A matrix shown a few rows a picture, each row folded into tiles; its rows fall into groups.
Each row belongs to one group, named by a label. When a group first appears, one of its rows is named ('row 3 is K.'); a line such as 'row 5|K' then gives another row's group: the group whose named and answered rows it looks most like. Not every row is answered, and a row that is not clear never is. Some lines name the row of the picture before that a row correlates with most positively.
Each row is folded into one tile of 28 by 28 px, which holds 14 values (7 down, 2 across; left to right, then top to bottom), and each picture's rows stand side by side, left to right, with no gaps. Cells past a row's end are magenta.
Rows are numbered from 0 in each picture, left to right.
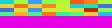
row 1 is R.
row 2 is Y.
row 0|R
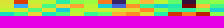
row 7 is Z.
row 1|Z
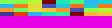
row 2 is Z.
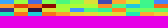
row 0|R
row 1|R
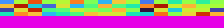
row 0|R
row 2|Y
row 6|R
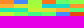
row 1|Y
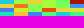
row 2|Y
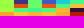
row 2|Z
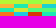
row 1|Z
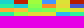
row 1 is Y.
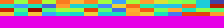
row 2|Y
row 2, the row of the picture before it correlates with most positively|2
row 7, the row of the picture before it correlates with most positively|1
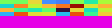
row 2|R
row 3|R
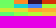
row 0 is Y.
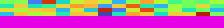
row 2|R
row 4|R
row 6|Z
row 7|Z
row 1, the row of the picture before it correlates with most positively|1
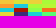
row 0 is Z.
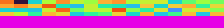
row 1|R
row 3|Y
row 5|Z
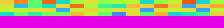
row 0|Y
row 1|Y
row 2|R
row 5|R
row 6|Y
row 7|R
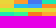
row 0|Y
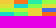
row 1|Z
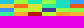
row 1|Z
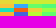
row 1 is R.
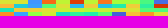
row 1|Y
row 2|Y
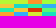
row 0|Z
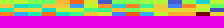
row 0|Z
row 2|Y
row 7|Z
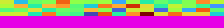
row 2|Y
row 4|R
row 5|Z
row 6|Z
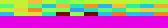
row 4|Z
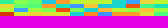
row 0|Z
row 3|Z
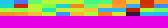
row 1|Z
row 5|Y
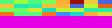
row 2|Y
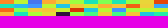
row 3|R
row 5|Y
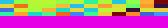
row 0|R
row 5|Y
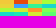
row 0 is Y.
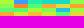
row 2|R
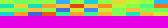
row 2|R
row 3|R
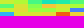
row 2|Z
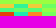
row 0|Z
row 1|Z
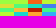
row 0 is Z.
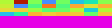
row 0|Y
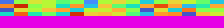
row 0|R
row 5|R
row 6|Z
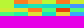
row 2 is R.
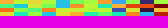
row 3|Y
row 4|R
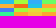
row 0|R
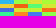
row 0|R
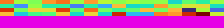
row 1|Y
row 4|Z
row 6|Z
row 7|Z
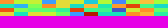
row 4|R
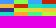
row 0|R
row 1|Y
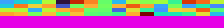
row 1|R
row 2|Y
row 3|Y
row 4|R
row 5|Z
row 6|Y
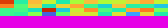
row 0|Y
